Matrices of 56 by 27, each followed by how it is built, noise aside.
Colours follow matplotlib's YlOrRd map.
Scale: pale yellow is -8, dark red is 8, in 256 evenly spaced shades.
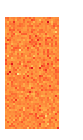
noise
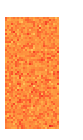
noise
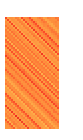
Toeplitz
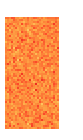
noise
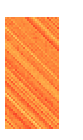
Toeplitz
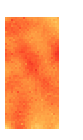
smooth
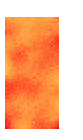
smooth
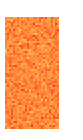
noise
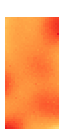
smooth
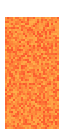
noise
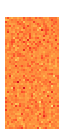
noise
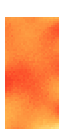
smooth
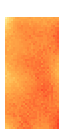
smooth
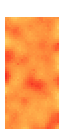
smooth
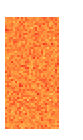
noise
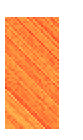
Toeplitz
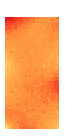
smooth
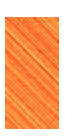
Toeplitz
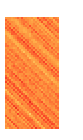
Toeplitz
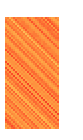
Toeplitz
